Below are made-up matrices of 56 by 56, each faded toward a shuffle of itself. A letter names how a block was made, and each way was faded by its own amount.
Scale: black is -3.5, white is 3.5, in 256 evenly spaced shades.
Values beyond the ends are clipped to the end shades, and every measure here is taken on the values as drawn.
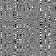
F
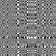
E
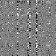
F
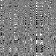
F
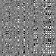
F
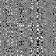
F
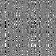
F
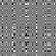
E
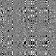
F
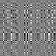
E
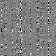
F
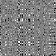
F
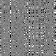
F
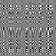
E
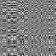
E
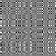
E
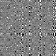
F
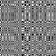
E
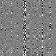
F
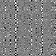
F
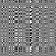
E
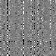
F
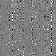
F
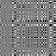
E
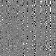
F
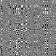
F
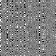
F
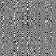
F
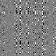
F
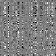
F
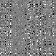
F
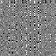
F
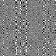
F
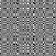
E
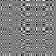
E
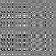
E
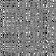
F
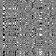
F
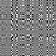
E
